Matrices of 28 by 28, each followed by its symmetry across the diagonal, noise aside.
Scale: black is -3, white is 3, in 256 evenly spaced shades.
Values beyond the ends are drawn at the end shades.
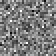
symmetric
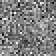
antisymmetric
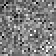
symmetric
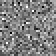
antisymmetric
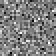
antisymmetric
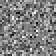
antisymmetric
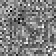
symmetric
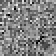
symmetric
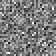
symmetric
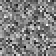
antisymmetric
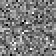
neither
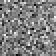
antisymmetric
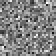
symmetric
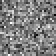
neither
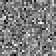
neither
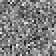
neither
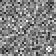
symmetric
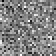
neither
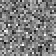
neither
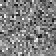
antisymmetric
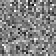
neither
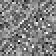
symmetric
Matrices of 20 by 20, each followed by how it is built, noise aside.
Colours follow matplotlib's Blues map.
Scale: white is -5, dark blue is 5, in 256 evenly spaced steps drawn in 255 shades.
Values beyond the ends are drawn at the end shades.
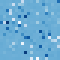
sparse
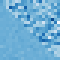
upper triangular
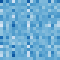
low rank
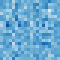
low rank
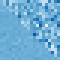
upper triangular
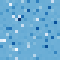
sparse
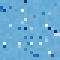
sparse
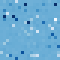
sparse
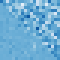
upper triangular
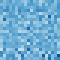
low rank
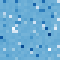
sparse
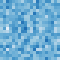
low rank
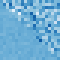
upper triangular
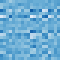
low rank
